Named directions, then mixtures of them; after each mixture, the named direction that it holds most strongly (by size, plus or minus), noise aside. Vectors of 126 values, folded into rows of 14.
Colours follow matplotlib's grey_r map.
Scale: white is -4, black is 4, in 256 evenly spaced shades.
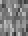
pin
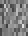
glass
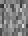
glass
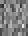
glass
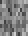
pin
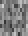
pin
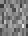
glass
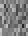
glass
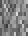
glass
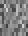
glass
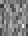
glass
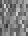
glass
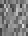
glass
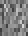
glass
